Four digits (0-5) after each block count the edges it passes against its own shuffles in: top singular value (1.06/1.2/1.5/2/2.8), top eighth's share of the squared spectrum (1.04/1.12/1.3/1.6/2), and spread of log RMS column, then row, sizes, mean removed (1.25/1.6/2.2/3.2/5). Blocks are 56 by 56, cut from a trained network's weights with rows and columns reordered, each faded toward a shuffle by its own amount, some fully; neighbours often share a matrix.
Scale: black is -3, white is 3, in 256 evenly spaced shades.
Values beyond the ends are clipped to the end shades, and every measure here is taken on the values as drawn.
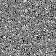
0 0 0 0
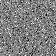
0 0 0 0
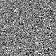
2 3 1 1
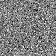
1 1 0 0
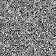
2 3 1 0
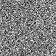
0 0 0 0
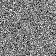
0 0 0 0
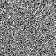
3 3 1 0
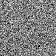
2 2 0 0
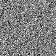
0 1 0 0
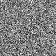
0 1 0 0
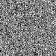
2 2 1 0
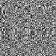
3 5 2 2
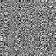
3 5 3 1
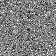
1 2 0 0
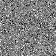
1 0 0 0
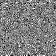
2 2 0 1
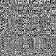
3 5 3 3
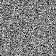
2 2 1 0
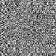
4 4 2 1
